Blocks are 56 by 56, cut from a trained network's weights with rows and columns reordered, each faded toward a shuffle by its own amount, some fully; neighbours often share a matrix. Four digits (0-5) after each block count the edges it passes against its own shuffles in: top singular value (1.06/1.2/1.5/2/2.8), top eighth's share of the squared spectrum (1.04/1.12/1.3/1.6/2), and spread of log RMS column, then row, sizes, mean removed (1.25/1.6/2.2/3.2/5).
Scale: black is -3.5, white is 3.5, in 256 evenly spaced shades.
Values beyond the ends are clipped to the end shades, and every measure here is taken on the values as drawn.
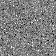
0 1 0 0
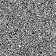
2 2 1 1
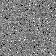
0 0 0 0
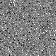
1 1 0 0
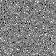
1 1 0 0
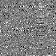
3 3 1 2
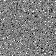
1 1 0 0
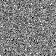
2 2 0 0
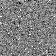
1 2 0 0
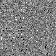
2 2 1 0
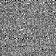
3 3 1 2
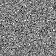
0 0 0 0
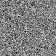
0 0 0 0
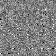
2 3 1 2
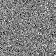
0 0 0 0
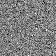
0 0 0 0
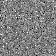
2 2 0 1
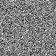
0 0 0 0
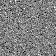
0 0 0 0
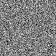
1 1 0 0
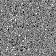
0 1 0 0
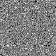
2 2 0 1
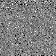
3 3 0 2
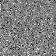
2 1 0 0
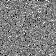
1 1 0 0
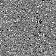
2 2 0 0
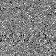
2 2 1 1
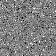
1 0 0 0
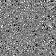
3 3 1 2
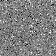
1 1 0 0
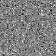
3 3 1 2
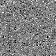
2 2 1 1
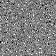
2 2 0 0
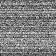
4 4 0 1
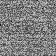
2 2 0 0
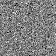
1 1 0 0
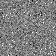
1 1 0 0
